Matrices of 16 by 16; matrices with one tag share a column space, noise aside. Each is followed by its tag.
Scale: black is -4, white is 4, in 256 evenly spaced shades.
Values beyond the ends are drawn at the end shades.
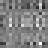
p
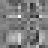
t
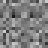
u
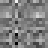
u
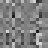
u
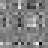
p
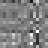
u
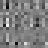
p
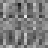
t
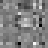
p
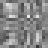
t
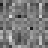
t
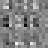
p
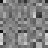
u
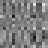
t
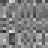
u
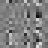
u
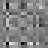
p
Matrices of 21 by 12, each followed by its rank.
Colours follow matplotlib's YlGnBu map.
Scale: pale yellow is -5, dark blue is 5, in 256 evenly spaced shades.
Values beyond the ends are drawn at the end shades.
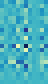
two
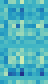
two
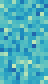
full rank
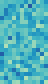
full rank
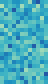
full rank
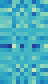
two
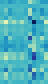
two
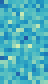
full rank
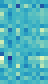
two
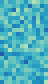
full rank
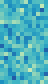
full rank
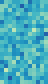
full rank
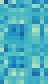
two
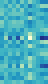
two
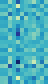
two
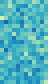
full rank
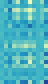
two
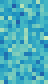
full rank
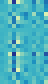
two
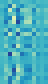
two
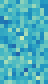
full rank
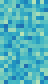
full rank
